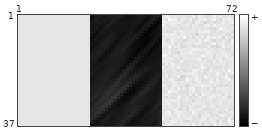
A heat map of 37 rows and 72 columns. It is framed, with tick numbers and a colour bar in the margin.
It is made of 1 by 3 panels. Panel 1,1: very high, flat. Panel 1,2: very low, slanting up to the right, faint in contrast. Panel 1,3: very high, fine-grained, faint in contrast.
